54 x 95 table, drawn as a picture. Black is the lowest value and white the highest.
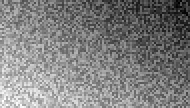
Values rise toward the bottom left. No row or column stands out. The texture is fine-grained noise. Neither half mirrors the other. The ninth with the highest average is the bottom left. The top right is the ninth with the lowest average.
